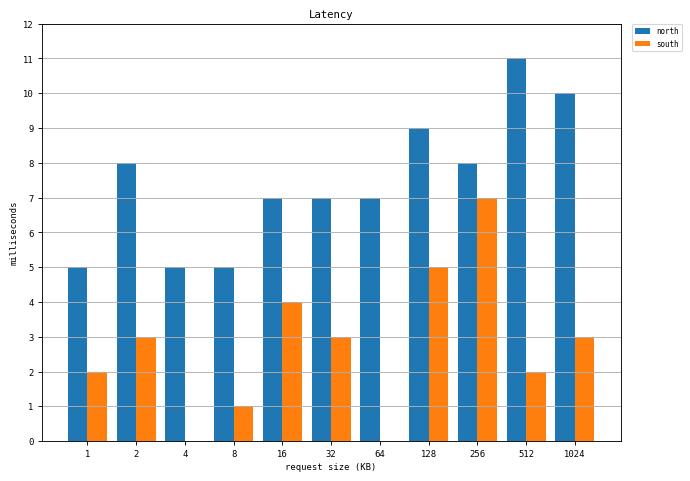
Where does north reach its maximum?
512
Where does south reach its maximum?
256
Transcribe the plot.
Title: Latency
x-axis: request size (KB), ticks 1 2 4 8 16 32 64 128 256 512 1024
y-axis: milliseconds, ticks 0 1 2 3 4 5 6 7 8 9 10 11 12
Legend: north, south
Values:
north: 5 8 5 5 7 7 7 9 8 11 10
south: 2 3 0 1 4 3 0 5 7 2 3
